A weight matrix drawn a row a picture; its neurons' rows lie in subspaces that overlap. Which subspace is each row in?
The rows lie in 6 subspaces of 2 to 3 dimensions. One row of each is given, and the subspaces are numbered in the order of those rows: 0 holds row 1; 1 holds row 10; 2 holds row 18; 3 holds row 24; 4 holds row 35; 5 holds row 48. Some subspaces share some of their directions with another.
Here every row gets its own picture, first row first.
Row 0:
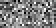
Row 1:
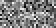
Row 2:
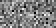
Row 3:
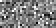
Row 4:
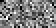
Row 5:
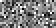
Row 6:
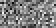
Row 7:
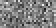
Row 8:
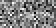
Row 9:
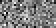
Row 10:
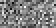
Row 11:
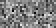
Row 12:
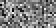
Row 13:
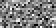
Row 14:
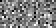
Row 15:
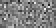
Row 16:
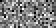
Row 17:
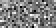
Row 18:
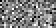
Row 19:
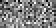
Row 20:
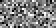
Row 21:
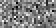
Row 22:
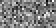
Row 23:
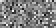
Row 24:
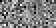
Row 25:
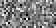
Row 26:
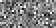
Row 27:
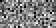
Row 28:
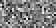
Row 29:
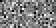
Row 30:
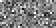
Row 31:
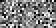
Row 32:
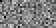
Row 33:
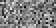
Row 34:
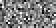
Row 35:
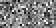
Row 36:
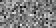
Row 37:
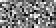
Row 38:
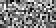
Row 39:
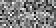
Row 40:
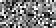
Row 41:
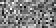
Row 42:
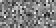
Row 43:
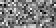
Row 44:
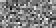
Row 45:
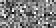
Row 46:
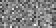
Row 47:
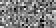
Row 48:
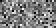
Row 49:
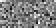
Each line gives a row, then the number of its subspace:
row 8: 0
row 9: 3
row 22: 2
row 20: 1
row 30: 1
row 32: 3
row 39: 0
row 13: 2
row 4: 0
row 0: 4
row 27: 4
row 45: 3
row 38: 4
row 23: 5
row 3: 5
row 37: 5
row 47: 5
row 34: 3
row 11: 3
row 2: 0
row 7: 4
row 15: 4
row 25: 3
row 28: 3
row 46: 2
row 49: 5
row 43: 1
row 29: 4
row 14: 2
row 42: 2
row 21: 2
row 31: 5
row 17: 5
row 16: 4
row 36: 5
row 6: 1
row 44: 2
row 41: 1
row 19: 4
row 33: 1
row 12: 3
